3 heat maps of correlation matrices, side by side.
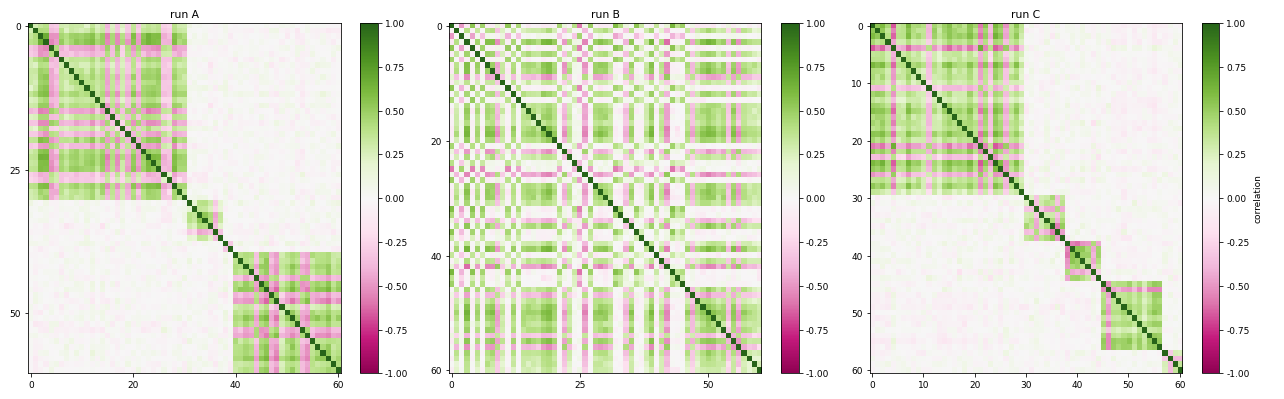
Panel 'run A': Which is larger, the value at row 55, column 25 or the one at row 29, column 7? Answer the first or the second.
the second
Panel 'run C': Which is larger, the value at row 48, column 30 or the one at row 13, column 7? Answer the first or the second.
the second
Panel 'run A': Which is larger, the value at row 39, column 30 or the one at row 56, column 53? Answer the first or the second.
the first
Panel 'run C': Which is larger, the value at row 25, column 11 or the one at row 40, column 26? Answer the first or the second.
the second
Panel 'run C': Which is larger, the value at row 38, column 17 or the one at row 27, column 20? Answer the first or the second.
the second
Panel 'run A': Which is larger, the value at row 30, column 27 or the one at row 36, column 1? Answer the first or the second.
the second
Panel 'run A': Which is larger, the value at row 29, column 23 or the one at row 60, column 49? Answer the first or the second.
the first
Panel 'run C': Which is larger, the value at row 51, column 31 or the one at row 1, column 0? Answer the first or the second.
the second
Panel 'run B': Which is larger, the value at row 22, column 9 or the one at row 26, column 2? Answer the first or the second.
the first
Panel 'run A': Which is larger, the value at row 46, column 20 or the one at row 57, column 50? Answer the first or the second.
the second
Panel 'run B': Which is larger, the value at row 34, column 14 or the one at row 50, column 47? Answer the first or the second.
the first
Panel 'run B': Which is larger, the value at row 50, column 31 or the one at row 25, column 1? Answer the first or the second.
the first
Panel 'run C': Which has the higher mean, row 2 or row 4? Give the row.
2
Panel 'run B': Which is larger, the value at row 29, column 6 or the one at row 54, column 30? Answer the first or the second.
the first
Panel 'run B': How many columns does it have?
61
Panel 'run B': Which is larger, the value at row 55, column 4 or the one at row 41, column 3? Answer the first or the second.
the second
